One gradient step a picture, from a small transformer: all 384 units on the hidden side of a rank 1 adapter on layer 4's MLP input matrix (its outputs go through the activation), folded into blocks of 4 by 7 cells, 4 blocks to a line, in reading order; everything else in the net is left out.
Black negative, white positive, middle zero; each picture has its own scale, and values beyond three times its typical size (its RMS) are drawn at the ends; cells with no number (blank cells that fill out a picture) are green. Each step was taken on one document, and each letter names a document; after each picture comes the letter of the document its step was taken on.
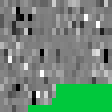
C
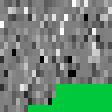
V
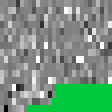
V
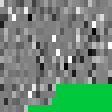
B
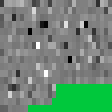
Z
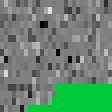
B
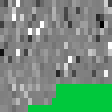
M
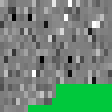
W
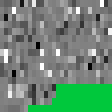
Z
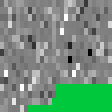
B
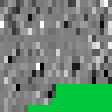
C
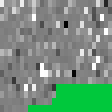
Z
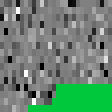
C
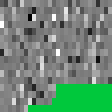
W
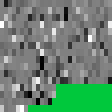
B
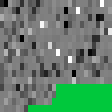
Z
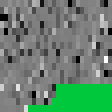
C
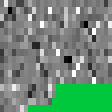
W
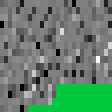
W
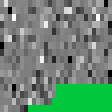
V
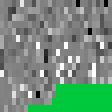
B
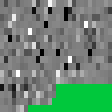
W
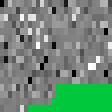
M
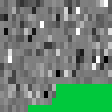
Z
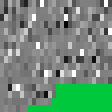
Z
